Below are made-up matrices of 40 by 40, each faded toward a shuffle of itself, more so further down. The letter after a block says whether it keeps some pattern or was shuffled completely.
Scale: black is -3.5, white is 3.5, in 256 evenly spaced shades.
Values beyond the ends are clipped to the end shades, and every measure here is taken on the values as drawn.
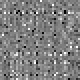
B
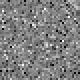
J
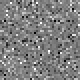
J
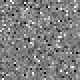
J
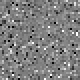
J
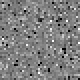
J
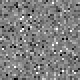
J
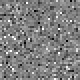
J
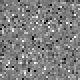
J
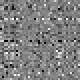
B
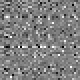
B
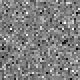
J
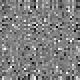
B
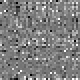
B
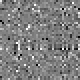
B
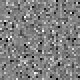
J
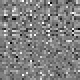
B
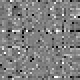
B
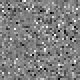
J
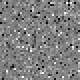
J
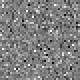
J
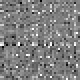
B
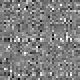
B
